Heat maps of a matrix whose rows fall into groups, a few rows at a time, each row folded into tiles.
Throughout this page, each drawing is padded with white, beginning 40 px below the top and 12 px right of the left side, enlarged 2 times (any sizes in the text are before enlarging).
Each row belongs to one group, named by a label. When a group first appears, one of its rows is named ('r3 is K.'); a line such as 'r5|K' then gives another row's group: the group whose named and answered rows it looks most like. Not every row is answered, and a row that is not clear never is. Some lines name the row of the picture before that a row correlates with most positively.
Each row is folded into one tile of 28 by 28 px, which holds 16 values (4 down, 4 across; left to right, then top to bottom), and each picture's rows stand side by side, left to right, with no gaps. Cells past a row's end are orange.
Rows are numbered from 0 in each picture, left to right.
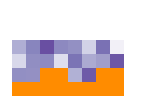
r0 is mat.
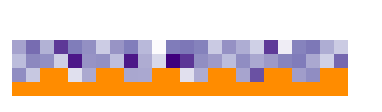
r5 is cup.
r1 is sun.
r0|mat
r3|sun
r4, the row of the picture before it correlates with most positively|1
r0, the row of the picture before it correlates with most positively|0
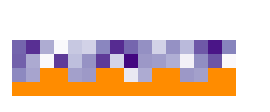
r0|cup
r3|mat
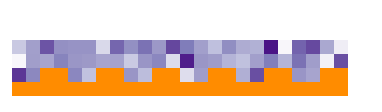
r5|cup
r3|sun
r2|mat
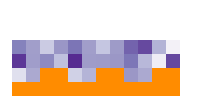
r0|sun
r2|cup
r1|sun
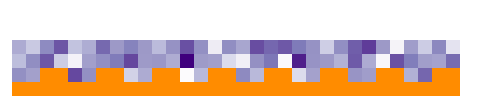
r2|sun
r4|mat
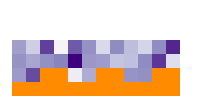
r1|sun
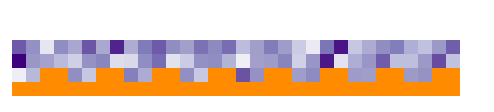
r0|sun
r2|mat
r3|mat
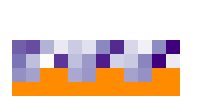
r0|cup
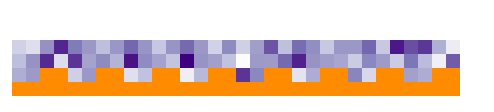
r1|sun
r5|sun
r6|mat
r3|sun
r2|sun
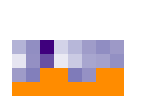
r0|mat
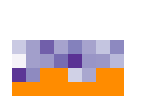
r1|sun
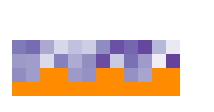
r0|cup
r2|cup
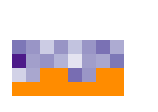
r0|sun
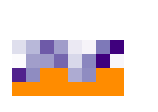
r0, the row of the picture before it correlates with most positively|1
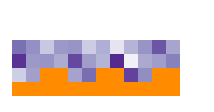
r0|sun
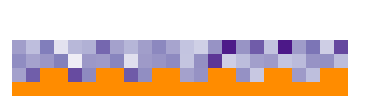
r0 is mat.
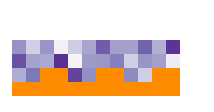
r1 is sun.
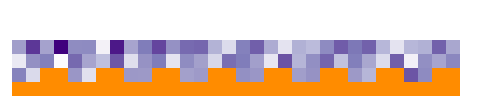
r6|cup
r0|mat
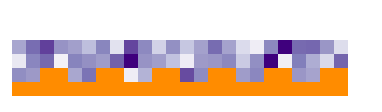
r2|sun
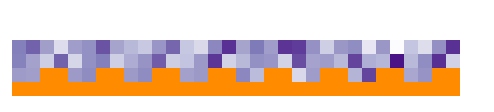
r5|sun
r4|mat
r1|mat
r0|cup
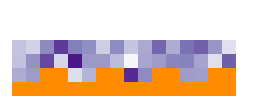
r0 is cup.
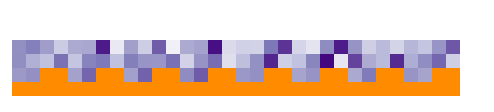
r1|mat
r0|cup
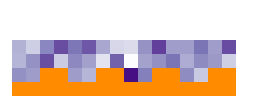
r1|cup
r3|mat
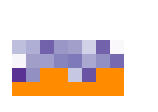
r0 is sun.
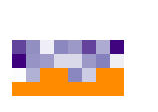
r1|mat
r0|sun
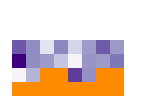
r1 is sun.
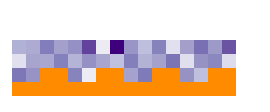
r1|mat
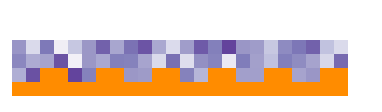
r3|mat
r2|cup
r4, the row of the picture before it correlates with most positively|1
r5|cup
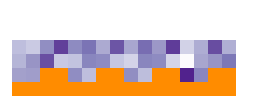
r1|mat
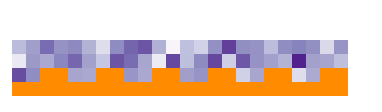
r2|cup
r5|sun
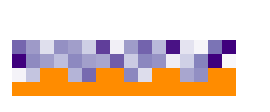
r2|mat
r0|sun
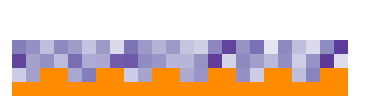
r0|sun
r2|sun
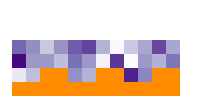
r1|cup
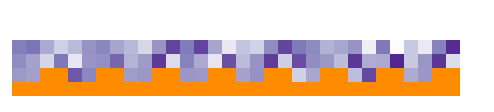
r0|cup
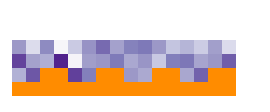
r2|cup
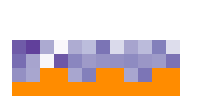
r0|cup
